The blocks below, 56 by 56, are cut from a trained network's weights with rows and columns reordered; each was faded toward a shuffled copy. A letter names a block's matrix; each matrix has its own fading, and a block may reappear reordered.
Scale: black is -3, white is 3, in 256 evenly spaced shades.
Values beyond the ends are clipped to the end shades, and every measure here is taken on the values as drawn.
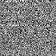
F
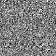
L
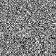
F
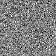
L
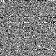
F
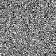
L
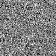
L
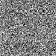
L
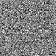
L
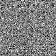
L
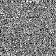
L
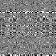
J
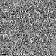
F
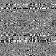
J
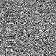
F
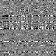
J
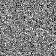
L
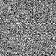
F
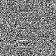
F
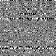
J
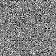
L
